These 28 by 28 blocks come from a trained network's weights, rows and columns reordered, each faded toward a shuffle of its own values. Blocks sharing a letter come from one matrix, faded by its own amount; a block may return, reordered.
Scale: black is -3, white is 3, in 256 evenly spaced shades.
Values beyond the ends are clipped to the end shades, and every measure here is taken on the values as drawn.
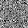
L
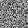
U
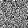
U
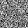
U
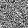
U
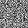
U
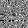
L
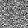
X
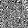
L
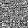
X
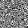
U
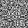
U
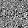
L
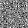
L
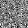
L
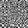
X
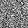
U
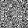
X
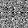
L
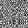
X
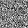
U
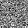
U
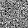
U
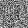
U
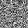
U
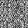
X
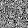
U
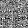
L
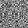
X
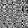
X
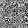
L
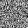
U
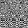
X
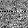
L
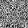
X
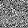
L
